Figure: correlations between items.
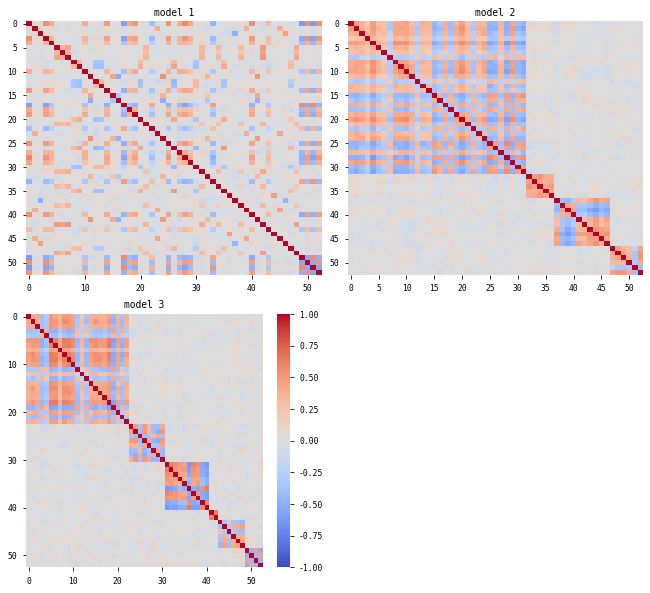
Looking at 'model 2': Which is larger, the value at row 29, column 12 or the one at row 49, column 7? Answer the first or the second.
the second
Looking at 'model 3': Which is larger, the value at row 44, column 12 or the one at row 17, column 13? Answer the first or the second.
the first
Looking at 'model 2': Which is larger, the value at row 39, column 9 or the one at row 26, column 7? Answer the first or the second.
the second
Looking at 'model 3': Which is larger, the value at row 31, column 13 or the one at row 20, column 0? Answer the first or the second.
the second
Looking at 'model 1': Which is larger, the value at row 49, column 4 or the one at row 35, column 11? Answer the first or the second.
the second
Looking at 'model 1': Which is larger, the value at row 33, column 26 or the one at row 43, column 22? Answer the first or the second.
the first
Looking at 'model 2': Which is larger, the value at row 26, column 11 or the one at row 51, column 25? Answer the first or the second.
the second
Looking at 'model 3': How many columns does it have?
53
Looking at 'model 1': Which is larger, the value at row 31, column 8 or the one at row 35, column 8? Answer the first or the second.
the second
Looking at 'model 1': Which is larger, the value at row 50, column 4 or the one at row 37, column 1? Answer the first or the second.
the first
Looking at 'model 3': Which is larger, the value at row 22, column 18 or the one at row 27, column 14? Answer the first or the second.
the first
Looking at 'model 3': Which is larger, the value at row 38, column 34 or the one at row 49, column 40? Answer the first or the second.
the first
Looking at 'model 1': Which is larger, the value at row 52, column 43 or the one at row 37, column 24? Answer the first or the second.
the first
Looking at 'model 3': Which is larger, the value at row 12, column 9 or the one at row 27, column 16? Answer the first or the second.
the first
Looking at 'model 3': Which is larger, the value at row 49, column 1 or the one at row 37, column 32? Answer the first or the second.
the second
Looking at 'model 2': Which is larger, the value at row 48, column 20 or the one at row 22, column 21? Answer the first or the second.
the first
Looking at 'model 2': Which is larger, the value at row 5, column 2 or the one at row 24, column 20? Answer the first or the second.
the second
